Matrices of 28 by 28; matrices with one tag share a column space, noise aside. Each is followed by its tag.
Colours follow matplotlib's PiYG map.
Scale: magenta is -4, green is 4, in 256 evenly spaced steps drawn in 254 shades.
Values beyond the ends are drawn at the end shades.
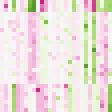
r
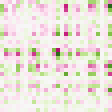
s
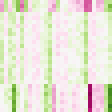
r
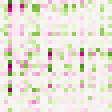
s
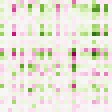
s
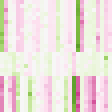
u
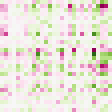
s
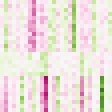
u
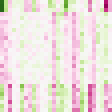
r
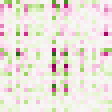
s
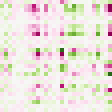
s
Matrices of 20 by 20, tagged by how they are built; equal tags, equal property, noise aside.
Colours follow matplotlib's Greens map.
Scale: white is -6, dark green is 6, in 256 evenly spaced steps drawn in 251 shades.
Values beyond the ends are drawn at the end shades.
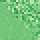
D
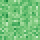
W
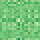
W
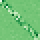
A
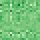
W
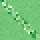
A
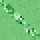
A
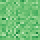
W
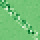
A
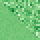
D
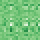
W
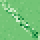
A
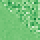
D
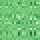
W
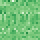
W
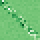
A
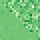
D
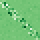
A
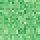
W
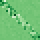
A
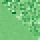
D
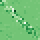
A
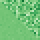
D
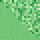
D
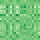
W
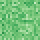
W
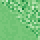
D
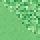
D
